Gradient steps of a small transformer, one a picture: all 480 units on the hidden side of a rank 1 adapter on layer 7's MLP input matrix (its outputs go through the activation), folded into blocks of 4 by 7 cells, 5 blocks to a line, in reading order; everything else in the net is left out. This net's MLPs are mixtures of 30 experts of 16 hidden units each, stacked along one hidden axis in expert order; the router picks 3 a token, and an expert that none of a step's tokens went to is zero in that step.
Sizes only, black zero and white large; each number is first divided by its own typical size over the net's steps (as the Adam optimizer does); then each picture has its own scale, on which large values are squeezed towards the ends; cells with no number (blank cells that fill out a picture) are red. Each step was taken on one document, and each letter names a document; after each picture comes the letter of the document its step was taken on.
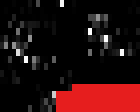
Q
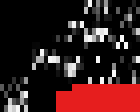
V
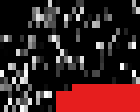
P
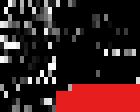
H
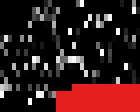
P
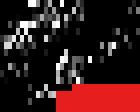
P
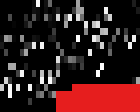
P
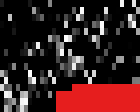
V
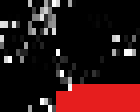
H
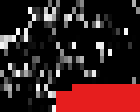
P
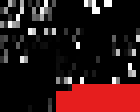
H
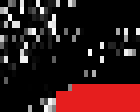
H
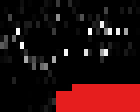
Q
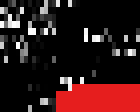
H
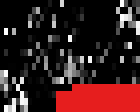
V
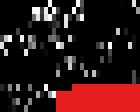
P
